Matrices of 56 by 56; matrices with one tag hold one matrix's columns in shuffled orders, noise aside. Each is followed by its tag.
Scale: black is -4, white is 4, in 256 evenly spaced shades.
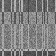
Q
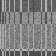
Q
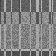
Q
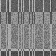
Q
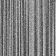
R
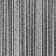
R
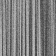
R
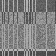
Q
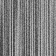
R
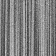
R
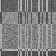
Q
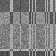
Q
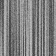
R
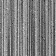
R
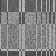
Q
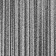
R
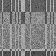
Q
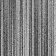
R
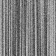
R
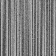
R
